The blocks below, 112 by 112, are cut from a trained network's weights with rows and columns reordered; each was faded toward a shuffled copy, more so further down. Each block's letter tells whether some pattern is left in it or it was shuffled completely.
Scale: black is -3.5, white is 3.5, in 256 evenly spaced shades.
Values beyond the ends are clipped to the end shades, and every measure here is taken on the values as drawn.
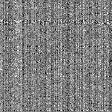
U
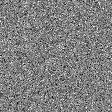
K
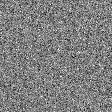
K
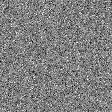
K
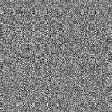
U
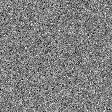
K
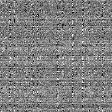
U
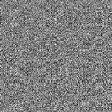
U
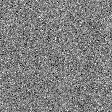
K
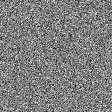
K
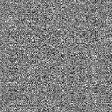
U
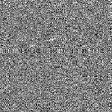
U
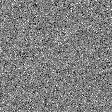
K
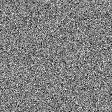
K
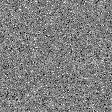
K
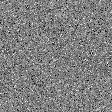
K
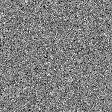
K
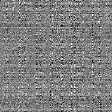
U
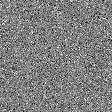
K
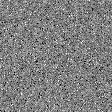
K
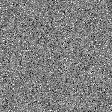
K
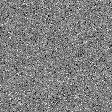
K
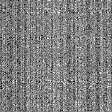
U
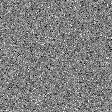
K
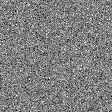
K
